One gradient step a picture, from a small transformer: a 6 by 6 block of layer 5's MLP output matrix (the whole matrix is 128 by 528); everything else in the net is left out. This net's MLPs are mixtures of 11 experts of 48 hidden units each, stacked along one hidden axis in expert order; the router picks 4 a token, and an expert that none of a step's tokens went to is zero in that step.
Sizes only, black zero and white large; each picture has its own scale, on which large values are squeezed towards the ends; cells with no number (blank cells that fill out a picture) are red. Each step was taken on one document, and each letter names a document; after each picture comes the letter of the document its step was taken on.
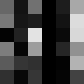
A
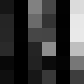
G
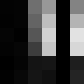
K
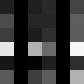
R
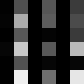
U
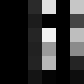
K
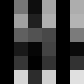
U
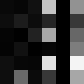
K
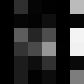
G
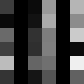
R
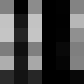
A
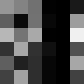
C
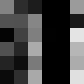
A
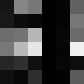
G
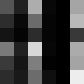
A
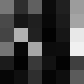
G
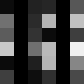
R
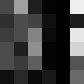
C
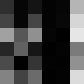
A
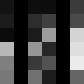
R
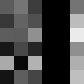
C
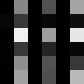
U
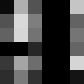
C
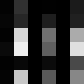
U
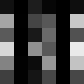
R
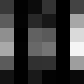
R
